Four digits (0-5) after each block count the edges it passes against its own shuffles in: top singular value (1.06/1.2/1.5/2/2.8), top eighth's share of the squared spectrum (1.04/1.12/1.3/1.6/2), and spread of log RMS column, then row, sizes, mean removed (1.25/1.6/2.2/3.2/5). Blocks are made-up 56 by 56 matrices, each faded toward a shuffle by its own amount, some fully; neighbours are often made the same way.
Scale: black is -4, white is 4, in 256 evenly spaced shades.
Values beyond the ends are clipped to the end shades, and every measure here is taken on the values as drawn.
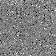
2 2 1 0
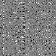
4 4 2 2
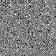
2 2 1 0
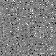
3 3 1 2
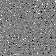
2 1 0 0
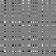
5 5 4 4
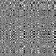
5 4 3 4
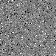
0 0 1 0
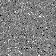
2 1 0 0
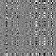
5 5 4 3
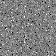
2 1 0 0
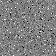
0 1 0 0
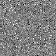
3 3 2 1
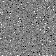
2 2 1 0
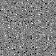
3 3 1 1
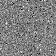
2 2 0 0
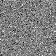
0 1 0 0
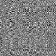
4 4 2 2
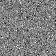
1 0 0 0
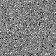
2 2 0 0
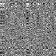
4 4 2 2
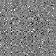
4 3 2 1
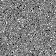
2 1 0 0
